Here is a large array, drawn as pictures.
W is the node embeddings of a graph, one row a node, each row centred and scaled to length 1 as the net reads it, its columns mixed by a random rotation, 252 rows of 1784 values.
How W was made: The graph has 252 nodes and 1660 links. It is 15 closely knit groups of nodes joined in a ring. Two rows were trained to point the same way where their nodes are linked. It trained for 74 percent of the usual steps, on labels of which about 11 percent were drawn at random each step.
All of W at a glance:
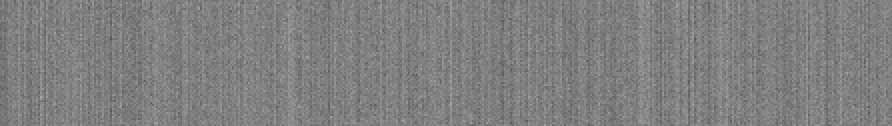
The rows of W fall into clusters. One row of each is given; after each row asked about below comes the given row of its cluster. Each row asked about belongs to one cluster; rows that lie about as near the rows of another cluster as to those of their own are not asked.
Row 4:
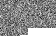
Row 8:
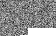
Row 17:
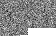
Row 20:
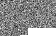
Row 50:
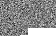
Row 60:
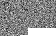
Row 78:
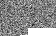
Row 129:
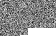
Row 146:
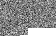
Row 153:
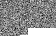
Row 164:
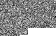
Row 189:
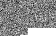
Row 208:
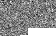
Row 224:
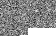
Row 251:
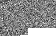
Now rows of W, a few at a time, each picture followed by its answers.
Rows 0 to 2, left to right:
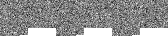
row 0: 146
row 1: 189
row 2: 78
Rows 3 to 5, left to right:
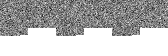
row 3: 17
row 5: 20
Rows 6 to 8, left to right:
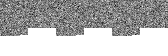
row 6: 189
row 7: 50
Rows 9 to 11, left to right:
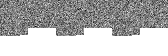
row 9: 164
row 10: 50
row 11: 4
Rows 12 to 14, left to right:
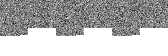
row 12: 8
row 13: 17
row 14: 17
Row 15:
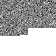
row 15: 4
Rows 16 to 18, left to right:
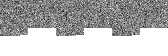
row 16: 189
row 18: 129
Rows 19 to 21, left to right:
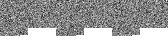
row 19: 17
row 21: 60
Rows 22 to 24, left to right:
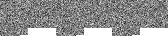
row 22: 50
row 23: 60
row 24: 8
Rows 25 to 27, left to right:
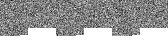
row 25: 20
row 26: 50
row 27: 60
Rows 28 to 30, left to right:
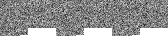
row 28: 208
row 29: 17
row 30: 78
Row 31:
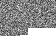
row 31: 4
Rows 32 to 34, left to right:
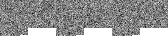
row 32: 8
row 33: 78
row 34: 17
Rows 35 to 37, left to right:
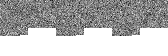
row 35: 146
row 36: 164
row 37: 224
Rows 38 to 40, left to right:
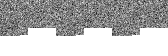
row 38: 208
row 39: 224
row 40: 129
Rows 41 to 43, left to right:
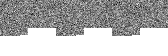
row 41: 189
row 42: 60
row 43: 146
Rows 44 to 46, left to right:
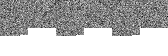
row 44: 60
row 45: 78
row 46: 164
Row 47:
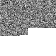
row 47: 146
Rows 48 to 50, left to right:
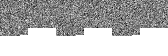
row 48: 153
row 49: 4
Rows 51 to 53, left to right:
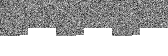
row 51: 164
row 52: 251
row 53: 50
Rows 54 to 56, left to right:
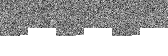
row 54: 8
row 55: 146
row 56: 20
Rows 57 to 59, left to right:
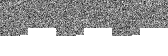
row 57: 251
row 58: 153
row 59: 208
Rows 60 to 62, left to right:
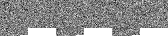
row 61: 50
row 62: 208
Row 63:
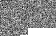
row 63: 153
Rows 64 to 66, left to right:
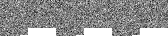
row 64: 60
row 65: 208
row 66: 224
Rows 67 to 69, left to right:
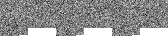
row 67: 4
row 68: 189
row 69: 78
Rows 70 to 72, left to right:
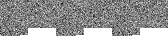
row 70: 251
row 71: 50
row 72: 251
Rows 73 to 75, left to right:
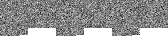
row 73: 224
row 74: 164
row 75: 17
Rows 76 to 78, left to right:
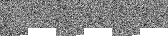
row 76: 251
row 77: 78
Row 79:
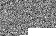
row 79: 146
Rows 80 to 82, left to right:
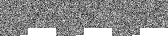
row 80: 224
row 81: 164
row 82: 8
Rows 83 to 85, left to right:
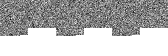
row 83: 17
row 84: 164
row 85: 20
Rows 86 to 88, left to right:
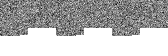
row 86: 224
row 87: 251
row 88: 146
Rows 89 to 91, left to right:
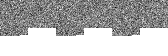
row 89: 20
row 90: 251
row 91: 153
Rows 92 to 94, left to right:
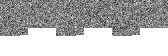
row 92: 251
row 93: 8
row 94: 208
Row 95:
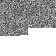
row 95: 20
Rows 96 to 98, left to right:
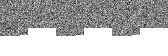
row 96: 208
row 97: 20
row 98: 78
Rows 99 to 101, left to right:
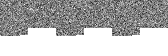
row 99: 224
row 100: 50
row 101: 251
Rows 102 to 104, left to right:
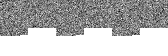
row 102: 251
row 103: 153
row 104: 17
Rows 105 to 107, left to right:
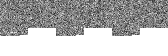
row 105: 146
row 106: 8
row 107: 129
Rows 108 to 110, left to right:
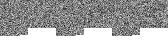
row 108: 60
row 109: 129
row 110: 8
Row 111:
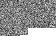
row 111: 164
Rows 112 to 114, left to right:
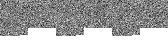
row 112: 146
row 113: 8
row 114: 50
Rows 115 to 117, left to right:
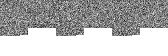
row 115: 164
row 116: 251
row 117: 251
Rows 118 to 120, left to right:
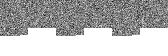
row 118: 60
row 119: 20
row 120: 153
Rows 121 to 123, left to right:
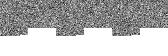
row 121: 189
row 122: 60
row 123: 4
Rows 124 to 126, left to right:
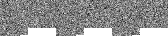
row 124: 60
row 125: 189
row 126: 17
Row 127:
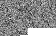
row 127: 17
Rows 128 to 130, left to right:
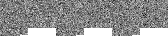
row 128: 189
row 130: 78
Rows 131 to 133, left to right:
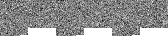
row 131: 20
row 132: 251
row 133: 8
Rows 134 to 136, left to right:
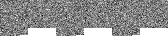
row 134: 153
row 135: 17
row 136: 251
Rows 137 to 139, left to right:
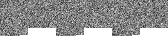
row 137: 164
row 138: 20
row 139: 129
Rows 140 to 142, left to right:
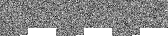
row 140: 164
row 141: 20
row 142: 8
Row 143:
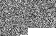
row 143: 189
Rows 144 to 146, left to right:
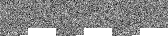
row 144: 146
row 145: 20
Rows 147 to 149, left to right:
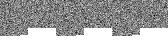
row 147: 60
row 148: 17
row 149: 153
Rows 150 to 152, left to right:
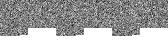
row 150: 4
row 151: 4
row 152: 224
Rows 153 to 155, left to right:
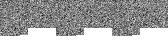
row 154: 251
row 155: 78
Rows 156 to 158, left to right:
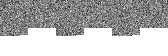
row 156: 189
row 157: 251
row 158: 60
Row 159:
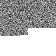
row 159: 17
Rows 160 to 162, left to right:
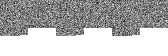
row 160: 50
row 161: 60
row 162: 251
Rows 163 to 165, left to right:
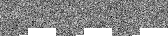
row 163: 4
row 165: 60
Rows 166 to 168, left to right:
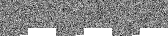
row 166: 189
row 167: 129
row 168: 224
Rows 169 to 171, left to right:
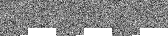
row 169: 8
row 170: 146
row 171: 251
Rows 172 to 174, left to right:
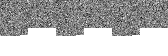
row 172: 50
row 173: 78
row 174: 17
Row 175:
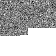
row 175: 208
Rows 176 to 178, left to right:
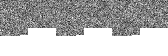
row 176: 153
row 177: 8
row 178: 4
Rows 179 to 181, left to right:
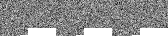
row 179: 251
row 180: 78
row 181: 146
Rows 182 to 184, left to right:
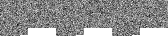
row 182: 224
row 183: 129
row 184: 8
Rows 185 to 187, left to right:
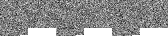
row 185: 224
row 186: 208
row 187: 17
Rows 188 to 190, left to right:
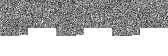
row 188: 4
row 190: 164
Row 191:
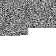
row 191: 17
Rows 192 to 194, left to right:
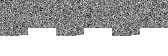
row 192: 20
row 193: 78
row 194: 224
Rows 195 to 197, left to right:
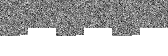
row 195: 224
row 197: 60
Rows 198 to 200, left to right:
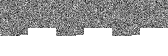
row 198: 153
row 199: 4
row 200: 146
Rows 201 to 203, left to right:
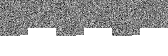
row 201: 60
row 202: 60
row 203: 50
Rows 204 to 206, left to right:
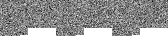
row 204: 17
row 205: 50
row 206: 129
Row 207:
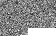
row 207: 189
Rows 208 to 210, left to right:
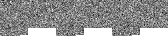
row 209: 4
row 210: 4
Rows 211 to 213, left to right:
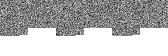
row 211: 50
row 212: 129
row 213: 50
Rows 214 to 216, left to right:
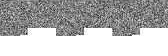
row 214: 50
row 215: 8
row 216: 153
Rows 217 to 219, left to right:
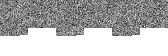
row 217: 4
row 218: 146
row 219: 8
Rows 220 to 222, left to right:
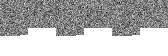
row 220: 60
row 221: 78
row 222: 146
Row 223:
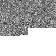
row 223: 8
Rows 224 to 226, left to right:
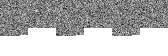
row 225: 129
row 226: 146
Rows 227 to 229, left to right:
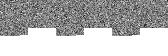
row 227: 20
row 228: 17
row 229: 78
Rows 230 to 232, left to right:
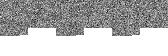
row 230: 224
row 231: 20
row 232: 164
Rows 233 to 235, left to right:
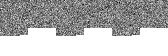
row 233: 153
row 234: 129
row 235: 146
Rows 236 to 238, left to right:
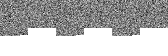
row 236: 17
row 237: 78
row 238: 60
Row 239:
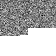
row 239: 153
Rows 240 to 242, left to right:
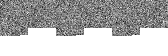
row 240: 78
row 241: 164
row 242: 8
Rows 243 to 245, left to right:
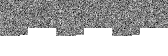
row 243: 8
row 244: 153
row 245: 4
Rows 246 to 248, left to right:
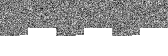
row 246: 20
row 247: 164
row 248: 208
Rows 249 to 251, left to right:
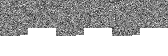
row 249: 224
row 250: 8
